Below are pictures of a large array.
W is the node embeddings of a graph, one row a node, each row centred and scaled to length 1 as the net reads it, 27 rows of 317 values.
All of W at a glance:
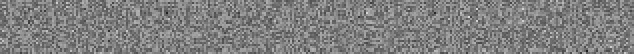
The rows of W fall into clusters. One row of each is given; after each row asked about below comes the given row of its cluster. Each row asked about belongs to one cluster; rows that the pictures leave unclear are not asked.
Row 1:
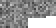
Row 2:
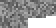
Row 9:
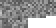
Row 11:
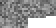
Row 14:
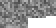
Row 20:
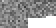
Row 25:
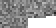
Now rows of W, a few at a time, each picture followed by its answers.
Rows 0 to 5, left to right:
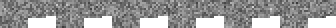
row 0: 2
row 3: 1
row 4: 11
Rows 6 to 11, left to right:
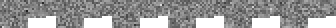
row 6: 25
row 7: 25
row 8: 9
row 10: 11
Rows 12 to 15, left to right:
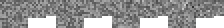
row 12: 9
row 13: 25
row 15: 20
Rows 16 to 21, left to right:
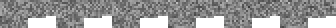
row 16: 2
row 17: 9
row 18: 2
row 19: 14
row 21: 14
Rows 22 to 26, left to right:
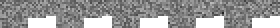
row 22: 9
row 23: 20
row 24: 25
